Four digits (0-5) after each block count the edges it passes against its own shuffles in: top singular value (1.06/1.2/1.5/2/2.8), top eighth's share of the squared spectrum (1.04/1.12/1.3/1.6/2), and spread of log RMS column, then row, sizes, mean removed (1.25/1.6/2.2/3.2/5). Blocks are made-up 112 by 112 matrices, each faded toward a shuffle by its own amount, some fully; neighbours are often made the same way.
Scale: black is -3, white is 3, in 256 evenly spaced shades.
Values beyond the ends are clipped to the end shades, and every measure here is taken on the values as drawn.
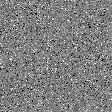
2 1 0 0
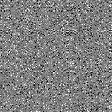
4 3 2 1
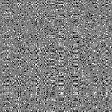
5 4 3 3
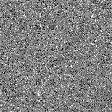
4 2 1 0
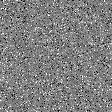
0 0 0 0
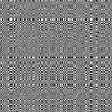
5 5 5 5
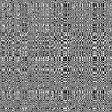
5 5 4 4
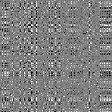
5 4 4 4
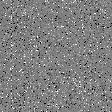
3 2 1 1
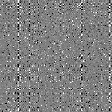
5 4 3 2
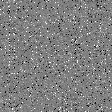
3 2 1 0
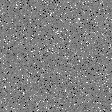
0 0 0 0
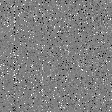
3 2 1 0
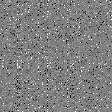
4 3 2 1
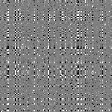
5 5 4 4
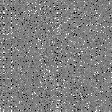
4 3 2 0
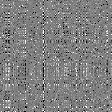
5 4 3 3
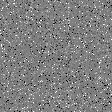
2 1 0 0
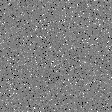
0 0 0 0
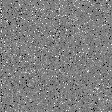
3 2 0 0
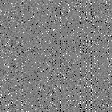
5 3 2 1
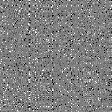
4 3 2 2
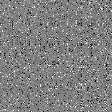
4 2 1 1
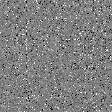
3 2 1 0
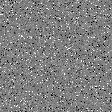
2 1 0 0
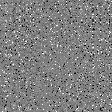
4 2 1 1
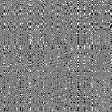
5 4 3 3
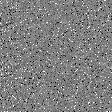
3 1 1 0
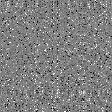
4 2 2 1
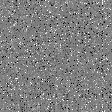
3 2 1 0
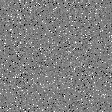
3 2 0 0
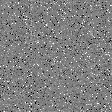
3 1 1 0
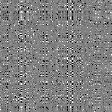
5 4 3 3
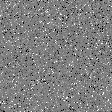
0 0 0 0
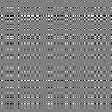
5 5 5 5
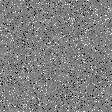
0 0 0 0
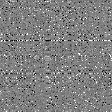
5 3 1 2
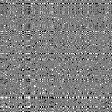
5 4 3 4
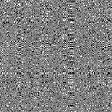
5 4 3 3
